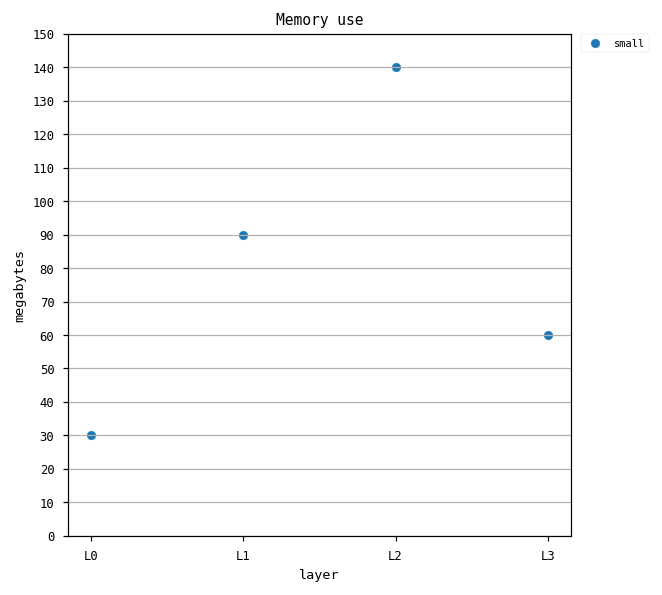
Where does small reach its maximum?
L2
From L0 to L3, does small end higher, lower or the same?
higher
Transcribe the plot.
Title: Memory use
x-axis: layer, ticks L0 L1 L2 L3
y-axis: megabytes, ticks 0 10 20 30 40 50 60 70 80 90 100 110 120 130 140 150
Legend: small
Values:
small: 30 90 140 60
